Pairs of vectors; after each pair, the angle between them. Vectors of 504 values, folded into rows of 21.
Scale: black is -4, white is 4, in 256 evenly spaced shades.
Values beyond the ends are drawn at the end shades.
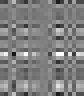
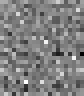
partly opposed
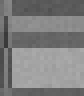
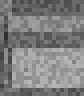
nearly parallel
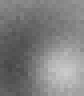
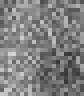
partly opposed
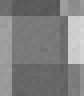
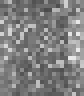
partly aligned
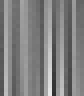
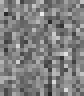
partly opposed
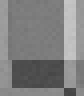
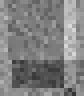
nearly parallel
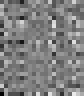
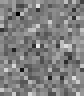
orthogonal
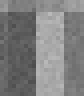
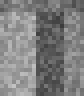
nearly opposite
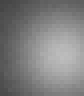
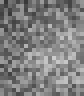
partly aligned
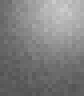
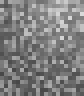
partly aligned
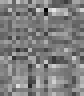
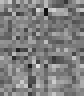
nearly parallel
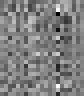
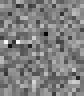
orthogonal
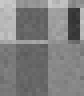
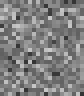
orthogonal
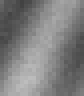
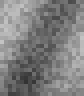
nearly opposite
